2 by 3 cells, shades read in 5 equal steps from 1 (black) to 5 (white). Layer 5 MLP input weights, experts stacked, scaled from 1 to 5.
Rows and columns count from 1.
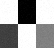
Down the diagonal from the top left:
5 5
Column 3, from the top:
5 3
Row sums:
11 10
